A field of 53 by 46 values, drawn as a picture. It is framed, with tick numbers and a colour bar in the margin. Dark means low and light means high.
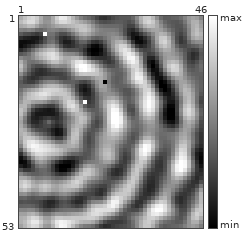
Rings: centred on the middle left. Grain: blotchy. Lone odd cells: 3, 2 higher and 1 lower than their neighbours. Average level on the scale: 50%. Odd rows or columns: none.
